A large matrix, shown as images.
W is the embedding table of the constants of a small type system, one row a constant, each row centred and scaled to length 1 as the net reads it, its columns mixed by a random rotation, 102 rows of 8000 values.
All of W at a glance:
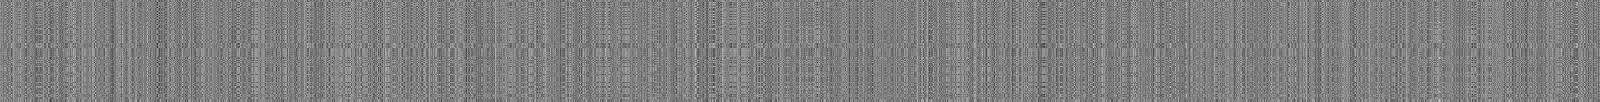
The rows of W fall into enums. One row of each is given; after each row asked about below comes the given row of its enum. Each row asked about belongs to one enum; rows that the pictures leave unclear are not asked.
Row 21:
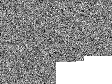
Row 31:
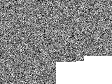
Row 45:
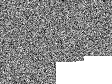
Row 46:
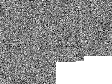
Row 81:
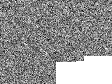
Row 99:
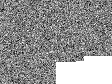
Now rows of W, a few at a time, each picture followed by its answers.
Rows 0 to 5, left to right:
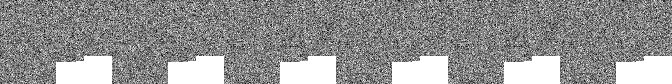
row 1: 21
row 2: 46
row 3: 45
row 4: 46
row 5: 45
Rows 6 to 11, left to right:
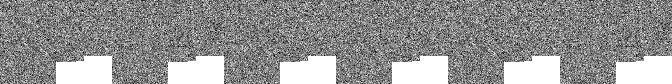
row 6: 81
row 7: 46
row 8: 21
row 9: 31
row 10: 81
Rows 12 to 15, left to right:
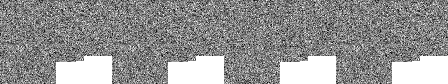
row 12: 21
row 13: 21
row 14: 46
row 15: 21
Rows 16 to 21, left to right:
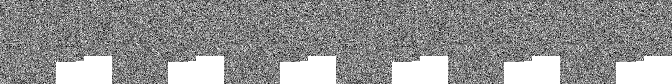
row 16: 46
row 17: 81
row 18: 21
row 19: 46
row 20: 21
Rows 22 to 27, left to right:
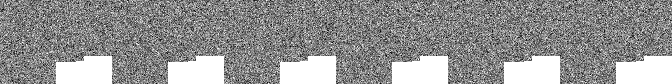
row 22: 99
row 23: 81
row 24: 46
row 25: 21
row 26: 31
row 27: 31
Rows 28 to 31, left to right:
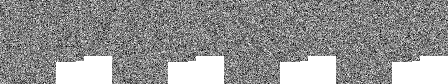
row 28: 46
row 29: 99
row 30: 81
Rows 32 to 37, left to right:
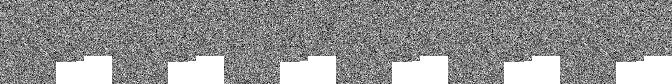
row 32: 81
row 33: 31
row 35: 31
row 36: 31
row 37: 81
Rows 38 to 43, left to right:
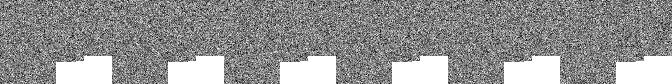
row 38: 31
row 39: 81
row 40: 99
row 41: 31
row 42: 31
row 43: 46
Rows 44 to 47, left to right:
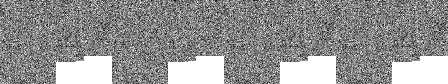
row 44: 46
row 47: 46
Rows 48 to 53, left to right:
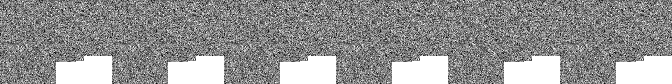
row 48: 21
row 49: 21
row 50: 21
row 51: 21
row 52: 81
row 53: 21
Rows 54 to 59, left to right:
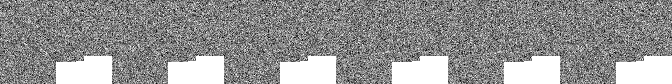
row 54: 81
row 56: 31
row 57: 99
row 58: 99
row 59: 21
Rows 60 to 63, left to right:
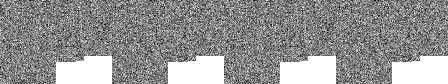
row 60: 46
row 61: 31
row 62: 46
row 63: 31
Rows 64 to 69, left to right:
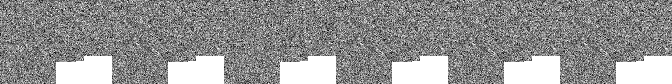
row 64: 21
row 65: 81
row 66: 46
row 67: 81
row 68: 81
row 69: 81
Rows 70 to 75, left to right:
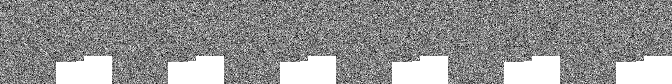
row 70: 81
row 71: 21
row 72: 31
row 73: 31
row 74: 46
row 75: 31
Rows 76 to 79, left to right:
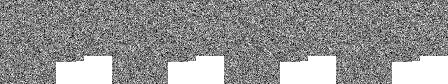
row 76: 31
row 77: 21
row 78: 81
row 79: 21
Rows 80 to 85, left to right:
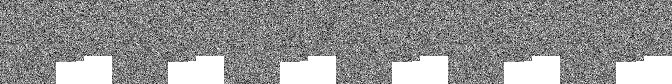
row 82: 46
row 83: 31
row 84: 21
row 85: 31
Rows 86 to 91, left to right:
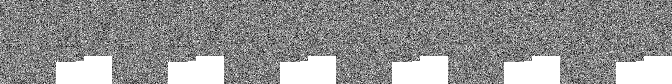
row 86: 46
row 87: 46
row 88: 31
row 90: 21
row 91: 99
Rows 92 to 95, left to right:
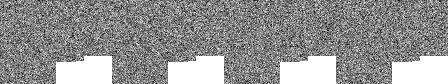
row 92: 31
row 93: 81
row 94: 46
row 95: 45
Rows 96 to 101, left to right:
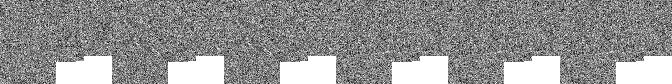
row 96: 46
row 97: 81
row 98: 81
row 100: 99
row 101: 99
